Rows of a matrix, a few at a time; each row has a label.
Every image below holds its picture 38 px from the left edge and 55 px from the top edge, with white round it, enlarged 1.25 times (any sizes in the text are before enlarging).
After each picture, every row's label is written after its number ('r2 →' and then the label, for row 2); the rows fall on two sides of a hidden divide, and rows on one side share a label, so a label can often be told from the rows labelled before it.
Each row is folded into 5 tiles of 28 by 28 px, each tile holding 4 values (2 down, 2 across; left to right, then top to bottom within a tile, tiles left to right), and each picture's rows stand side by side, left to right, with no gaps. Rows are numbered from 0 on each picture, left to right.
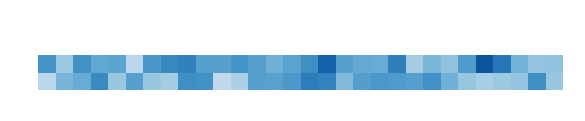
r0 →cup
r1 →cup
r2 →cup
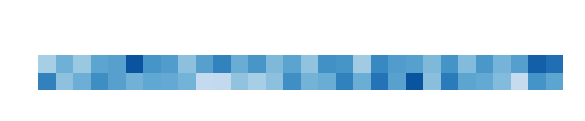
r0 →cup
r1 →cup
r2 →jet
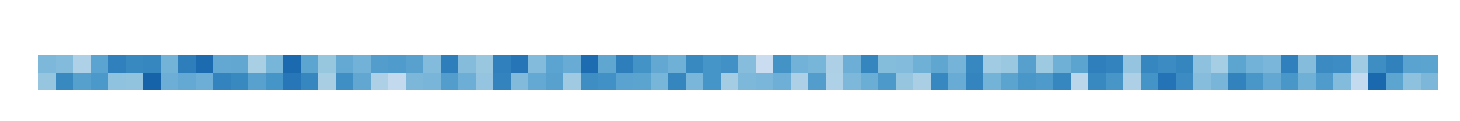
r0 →cup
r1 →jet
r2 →cup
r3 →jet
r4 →cup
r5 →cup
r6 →jet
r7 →cup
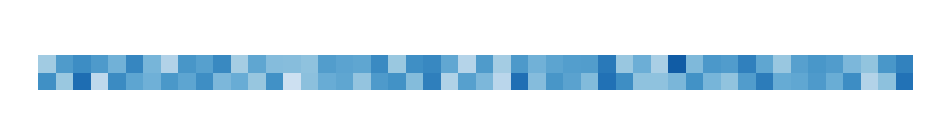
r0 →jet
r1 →cup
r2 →jet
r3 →cup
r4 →jet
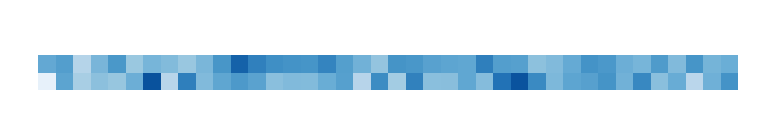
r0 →cup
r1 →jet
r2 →cup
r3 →jet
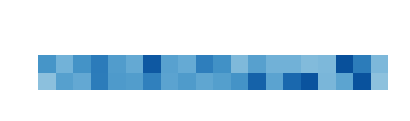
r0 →cup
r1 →jet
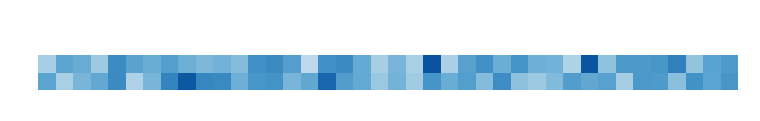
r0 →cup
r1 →cup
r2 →cup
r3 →jet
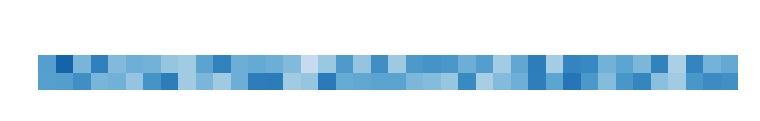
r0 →jet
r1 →cup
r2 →jet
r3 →jet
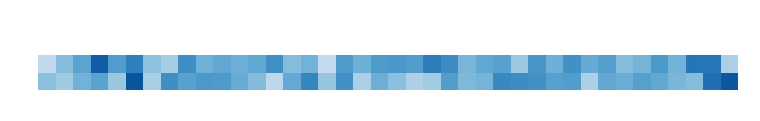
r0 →jet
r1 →jet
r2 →cup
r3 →jet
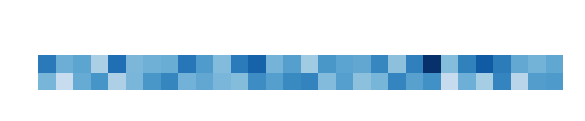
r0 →cup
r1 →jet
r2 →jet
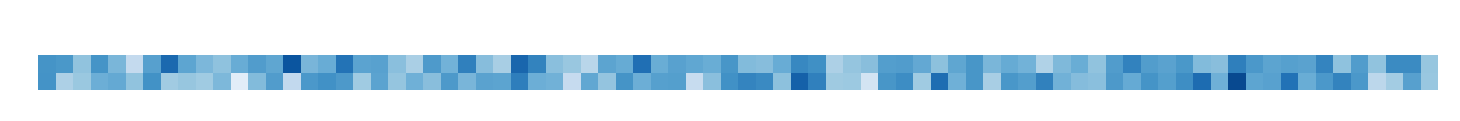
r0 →cup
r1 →cup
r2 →cup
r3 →cup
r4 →jet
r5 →cup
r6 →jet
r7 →jet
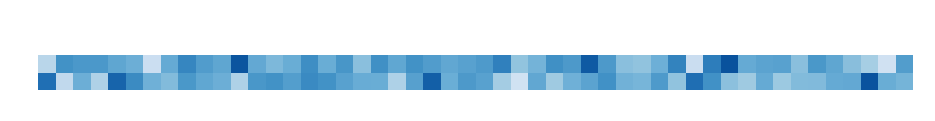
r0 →jet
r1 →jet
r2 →jet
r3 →jet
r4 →cup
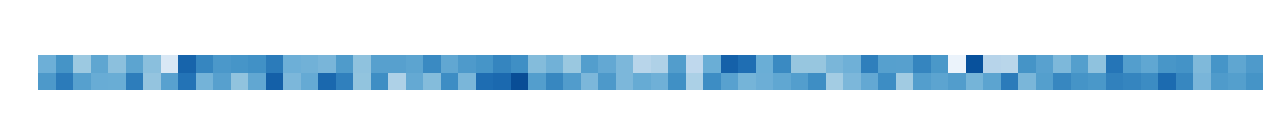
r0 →jet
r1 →cup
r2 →cup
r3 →jet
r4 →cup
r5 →jet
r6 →jet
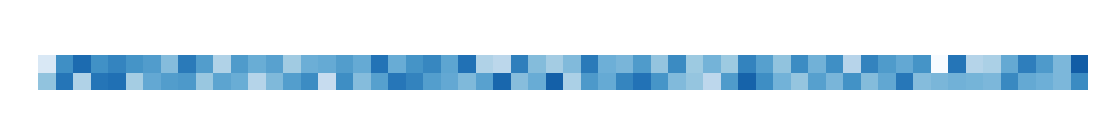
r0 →jet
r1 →jet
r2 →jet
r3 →jet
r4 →jet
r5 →cup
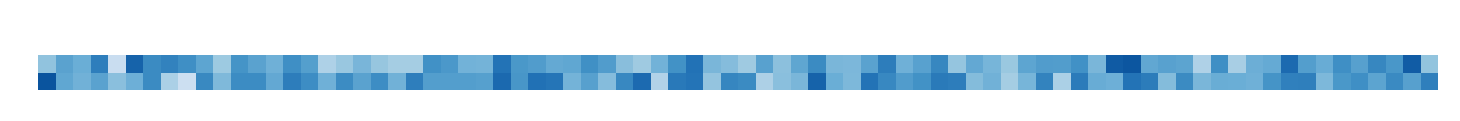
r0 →jet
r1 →jet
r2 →cup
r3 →cup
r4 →jet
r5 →jet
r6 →jet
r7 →jet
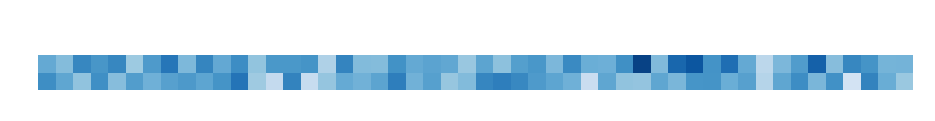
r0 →cup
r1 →jet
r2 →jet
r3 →cup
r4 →cup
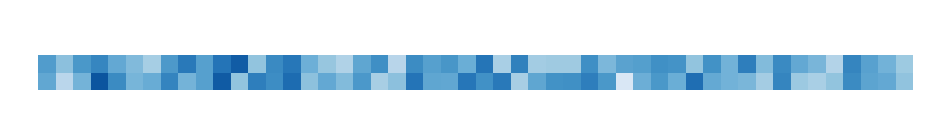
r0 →cup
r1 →jet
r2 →jet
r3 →jet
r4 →cup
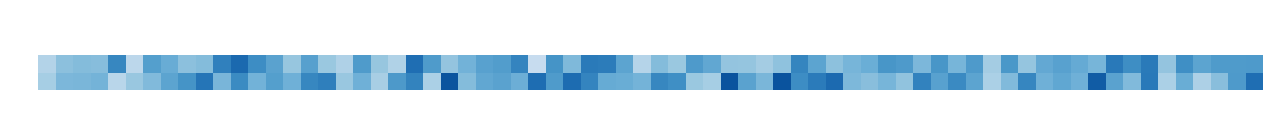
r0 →cup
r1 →jet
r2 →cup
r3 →jet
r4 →jet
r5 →jet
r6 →jet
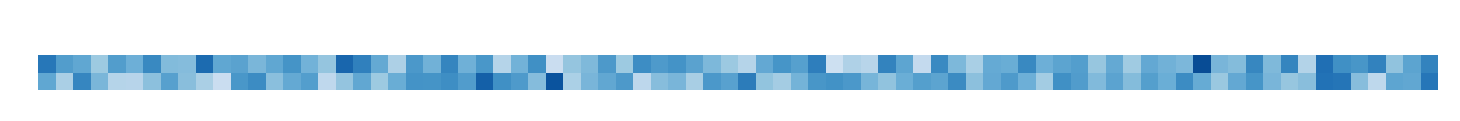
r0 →cup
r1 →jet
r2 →jet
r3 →cup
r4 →jet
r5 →jet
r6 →cup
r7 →jet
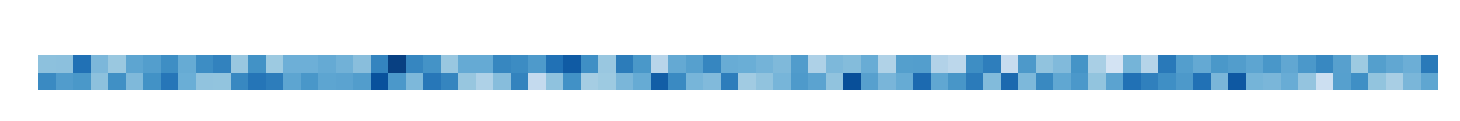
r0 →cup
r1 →cup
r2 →cup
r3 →jet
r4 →cup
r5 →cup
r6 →cup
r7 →jet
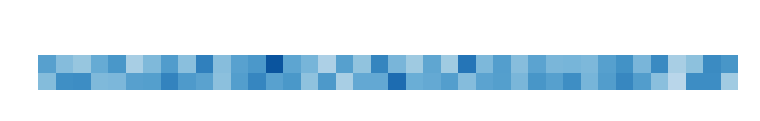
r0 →cup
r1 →jet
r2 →cup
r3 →jet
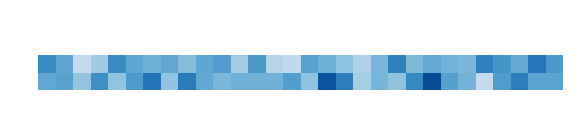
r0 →cup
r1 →cup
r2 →cup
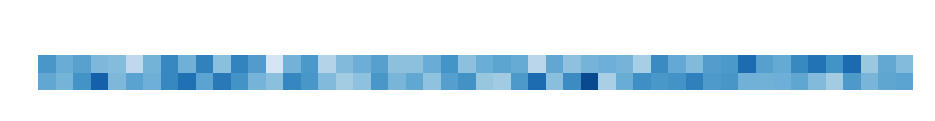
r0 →cup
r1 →jet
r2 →cup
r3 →jet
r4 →cup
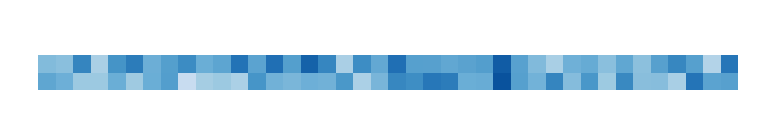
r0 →cup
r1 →jet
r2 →cup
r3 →cup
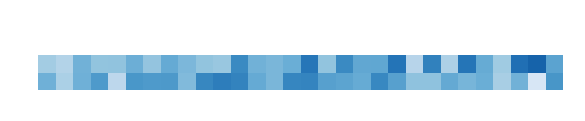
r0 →cup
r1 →jet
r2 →cup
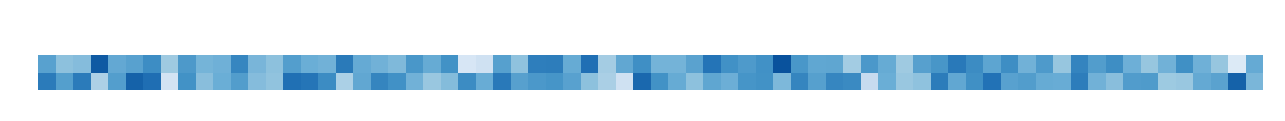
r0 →jet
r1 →jet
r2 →jet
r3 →jet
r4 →jet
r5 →jet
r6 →cup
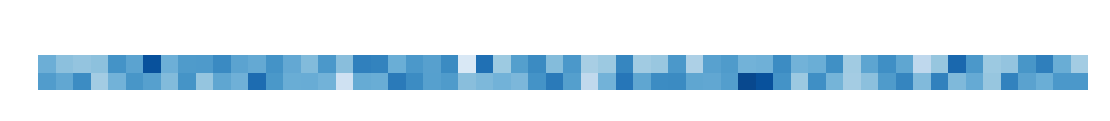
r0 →cup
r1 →jet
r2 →jet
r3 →cup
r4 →jet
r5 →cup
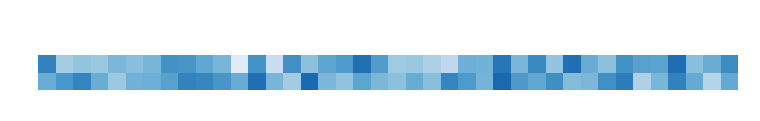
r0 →cup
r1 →cup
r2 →cup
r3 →cup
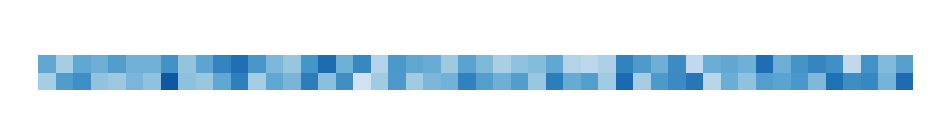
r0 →cup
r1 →jet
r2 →jet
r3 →cup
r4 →jet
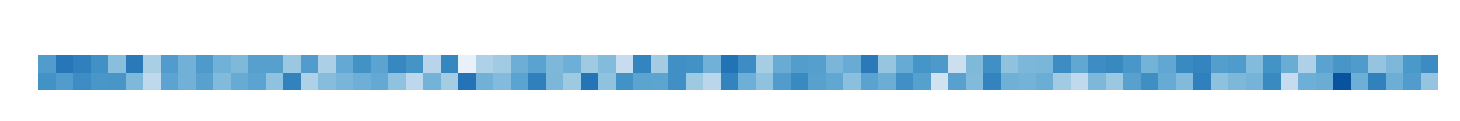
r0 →jet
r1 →jet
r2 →jet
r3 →cup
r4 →cup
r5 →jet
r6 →cup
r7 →jet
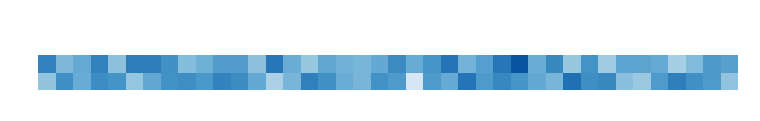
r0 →cup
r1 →jet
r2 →cup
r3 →jet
